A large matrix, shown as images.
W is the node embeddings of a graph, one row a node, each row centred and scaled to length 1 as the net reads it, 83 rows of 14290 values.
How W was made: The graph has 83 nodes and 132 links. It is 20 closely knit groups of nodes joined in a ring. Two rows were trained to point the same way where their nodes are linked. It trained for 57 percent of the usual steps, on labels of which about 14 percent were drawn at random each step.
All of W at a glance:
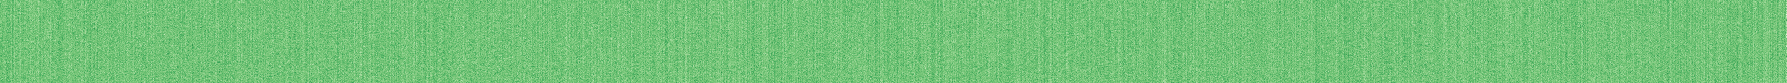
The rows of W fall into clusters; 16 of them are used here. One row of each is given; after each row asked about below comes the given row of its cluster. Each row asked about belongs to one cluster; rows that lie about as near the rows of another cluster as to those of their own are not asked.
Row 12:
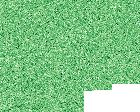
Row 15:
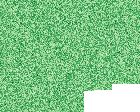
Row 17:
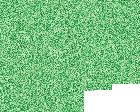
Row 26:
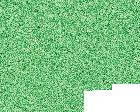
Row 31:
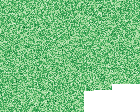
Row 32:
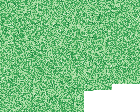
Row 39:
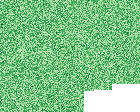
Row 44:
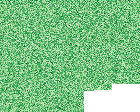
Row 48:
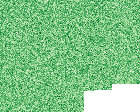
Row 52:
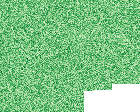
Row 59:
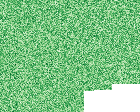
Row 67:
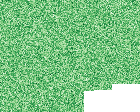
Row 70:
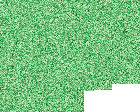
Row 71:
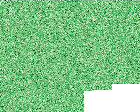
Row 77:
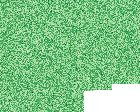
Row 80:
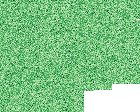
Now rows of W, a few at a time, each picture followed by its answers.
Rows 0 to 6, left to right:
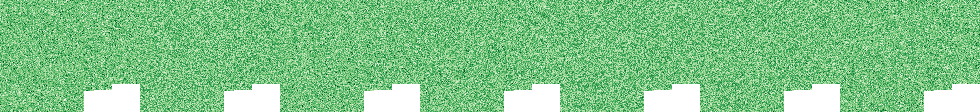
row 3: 80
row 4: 12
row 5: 12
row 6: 67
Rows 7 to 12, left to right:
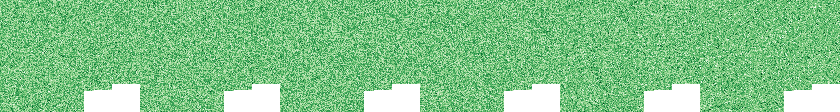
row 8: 32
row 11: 39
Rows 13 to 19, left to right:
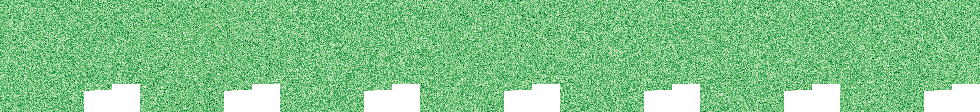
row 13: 44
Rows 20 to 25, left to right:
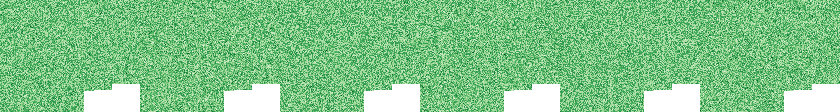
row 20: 39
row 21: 70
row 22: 31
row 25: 77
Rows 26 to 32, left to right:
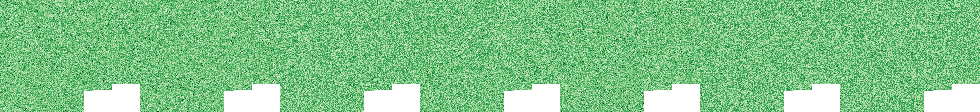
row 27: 31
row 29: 52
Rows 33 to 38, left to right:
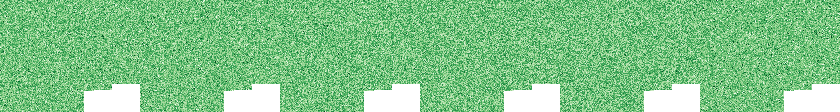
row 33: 12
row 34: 31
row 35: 70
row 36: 31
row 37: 77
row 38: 59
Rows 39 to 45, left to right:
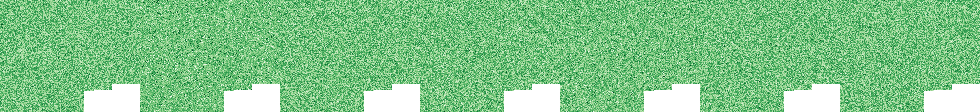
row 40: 67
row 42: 80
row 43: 59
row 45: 17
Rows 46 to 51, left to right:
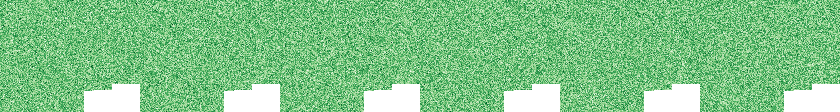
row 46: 32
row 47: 15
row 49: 77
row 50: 44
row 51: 39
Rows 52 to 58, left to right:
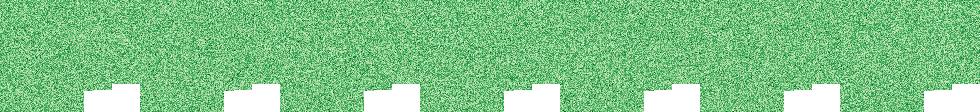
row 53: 67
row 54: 48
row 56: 59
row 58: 17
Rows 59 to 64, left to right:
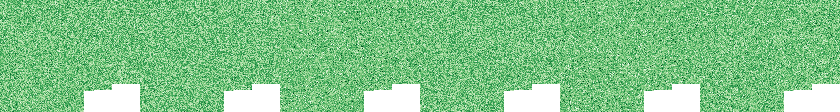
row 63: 32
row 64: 52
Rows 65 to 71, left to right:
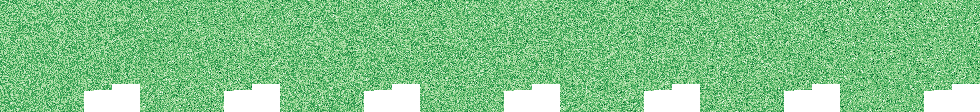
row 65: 17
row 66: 52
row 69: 48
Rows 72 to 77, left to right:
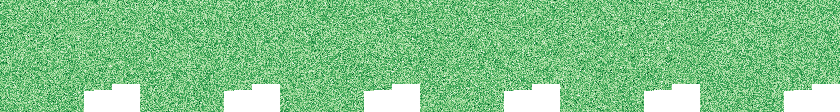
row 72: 39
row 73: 15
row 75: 52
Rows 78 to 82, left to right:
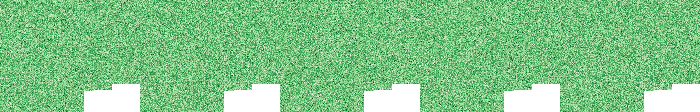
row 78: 26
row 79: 15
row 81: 32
